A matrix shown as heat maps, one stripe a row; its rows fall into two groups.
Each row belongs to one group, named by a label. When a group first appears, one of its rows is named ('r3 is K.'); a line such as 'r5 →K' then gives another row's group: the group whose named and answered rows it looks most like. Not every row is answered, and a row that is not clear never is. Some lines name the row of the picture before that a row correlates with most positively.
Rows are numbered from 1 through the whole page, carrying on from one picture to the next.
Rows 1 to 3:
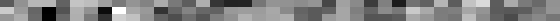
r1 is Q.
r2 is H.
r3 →H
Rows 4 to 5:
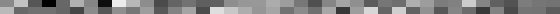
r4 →H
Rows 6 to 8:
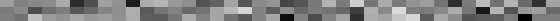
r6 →Q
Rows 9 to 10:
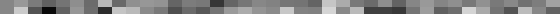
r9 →Q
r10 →H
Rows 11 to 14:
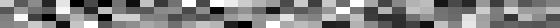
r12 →Q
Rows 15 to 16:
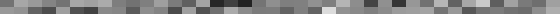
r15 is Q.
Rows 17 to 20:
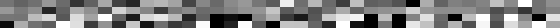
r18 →H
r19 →Q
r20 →Q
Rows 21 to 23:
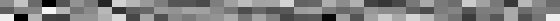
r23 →H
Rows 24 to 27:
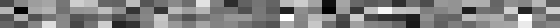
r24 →Q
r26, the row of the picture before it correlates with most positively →21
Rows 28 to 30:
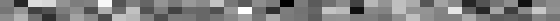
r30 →H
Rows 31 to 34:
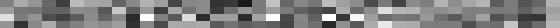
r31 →Q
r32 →H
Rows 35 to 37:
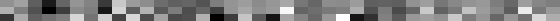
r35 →H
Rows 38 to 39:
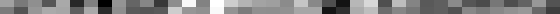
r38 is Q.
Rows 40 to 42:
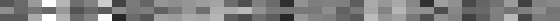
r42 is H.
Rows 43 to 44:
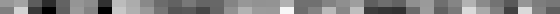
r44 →H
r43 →H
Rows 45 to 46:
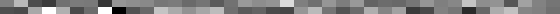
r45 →H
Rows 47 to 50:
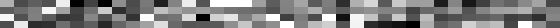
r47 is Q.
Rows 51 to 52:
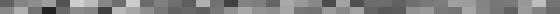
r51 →Q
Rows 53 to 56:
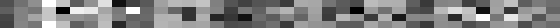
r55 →Q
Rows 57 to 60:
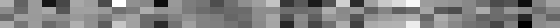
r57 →H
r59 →H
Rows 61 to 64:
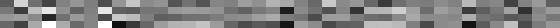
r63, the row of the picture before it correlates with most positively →57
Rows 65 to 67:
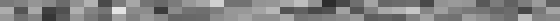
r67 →H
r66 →H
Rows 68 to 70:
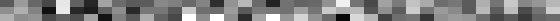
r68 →Q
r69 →Q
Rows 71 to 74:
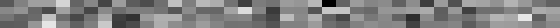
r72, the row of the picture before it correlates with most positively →68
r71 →Q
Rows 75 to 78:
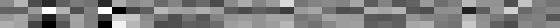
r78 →H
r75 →H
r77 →H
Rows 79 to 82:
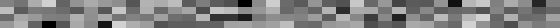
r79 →Q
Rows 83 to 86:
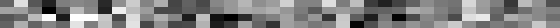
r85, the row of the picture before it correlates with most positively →81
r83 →H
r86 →Q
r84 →H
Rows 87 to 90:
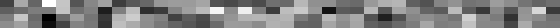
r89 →H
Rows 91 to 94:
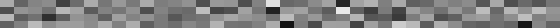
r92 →Q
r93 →H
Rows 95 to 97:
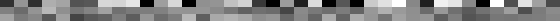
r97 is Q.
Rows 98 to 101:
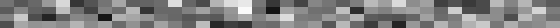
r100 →H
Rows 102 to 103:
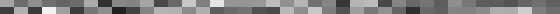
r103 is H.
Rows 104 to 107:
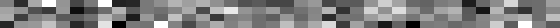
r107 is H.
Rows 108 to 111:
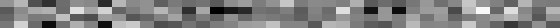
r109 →Q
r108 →H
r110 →Q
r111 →H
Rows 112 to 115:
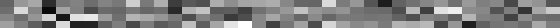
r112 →H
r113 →Q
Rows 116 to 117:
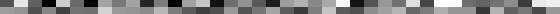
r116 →Q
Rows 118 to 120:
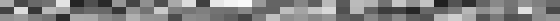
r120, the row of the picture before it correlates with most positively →117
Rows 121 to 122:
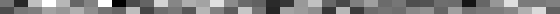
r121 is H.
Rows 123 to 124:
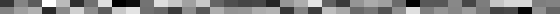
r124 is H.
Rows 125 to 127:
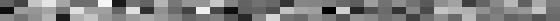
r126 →Q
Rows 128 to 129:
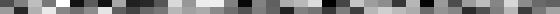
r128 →Q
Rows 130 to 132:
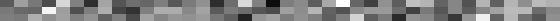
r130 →Q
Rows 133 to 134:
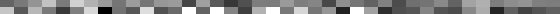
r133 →Q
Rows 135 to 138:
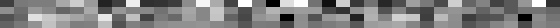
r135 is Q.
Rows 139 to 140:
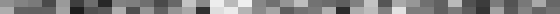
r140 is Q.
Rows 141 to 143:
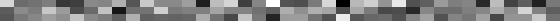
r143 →Q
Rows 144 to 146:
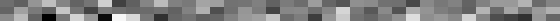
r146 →H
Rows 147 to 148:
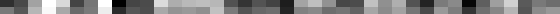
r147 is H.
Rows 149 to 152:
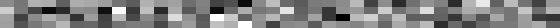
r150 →H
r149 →Q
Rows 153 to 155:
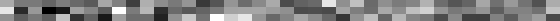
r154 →H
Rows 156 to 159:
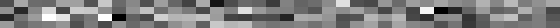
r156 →Q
